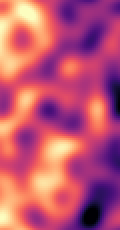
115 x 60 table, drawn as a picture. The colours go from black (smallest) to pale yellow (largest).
Slope: up to the left. Ninth with the lowest average: bottom right. Odd rows or columns: none. Histogram: bell-shaped. Lone odd cells: none. Ninth with the highest average: top left.
